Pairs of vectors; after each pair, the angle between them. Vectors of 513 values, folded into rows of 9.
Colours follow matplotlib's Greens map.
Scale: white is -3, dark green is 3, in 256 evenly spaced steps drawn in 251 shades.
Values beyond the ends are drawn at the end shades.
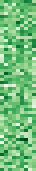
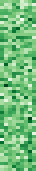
partly opposed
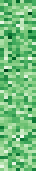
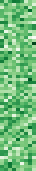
partly opposed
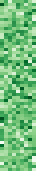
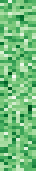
orthogonal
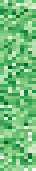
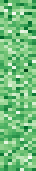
partly opposed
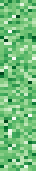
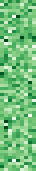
nearly parallel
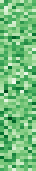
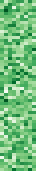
nearly opposite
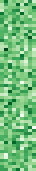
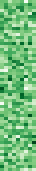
orthogonal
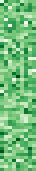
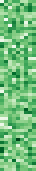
nearly parallel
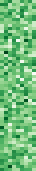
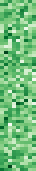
nearly parallel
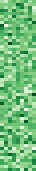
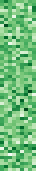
nearly opposite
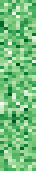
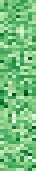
partly opposed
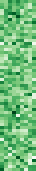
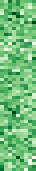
nearly parallel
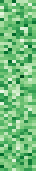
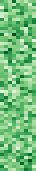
nearly parallel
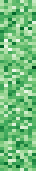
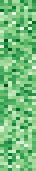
nearly opposite
